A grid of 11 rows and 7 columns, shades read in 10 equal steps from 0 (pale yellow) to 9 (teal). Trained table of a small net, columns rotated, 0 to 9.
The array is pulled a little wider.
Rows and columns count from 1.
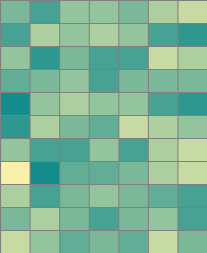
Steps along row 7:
up same down up down down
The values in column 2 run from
3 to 9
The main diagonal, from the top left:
5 3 5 7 4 3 2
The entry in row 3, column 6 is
2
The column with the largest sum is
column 2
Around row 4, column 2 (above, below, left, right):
8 4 6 4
